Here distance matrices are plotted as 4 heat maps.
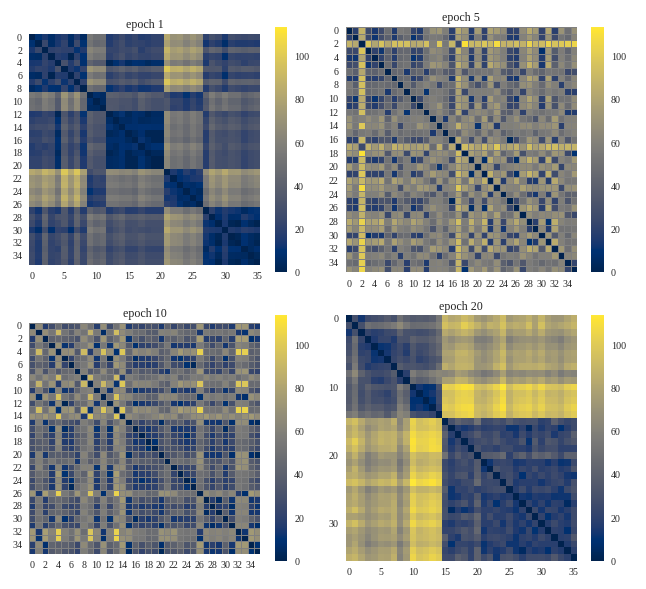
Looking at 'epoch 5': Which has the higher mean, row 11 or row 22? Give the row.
22
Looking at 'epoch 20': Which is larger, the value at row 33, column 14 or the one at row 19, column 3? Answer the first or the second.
the first
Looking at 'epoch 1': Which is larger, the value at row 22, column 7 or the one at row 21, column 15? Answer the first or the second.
the first
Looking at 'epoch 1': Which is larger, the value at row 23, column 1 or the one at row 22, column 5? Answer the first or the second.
the second
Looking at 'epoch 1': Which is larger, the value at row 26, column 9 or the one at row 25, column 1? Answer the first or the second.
the second
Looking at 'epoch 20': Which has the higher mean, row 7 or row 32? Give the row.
7
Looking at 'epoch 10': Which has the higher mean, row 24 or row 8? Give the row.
8
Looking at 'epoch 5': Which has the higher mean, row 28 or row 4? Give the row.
28
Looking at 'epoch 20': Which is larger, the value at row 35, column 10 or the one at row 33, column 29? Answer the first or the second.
the first
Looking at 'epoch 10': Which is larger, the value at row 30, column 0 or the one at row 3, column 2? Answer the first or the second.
the second
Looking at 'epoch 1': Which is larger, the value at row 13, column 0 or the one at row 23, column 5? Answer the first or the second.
the second
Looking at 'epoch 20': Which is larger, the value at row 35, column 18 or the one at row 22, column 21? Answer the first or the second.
the first
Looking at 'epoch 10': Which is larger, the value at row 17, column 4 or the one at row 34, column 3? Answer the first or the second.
the first
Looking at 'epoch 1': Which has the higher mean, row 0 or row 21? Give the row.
21
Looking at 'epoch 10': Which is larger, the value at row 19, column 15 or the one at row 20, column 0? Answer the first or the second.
the first
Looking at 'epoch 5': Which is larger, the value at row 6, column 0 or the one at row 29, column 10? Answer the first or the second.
the second
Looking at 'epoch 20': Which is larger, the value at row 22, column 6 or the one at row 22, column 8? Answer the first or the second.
the first
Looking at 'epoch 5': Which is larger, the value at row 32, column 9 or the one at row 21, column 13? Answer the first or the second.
the second
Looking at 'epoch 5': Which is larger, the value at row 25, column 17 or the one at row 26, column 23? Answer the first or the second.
the first
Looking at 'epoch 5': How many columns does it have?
36
